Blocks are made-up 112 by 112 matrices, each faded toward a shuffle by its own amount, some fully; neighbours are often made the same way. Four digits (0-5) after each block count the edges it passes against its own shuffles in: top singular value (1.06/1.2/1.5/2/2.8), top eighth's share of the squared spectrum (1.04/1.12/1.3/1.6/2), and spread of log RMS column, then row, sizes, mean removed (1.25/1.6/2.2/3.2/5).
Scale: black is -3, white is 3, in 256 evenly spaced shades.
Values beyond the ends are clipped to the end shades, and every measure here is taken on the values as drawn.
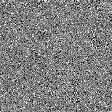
3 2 1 1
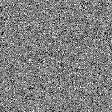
3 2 1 1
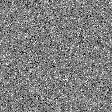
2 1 0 0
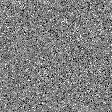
1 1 0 0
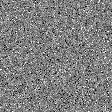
1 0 0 0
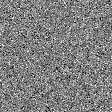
2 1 0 0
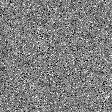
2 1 0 0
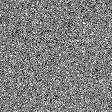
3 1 0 0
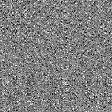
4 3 1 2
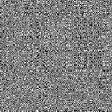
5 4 3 3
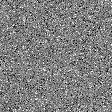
1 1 0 0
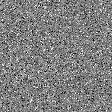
2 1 0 0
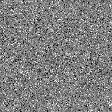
3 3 1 1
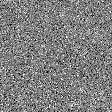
1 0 0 0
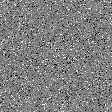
0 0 0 0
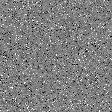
0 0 0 0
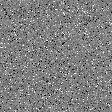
0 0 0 0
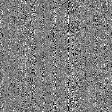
2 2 4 0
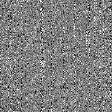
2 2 4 0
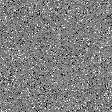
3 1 0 0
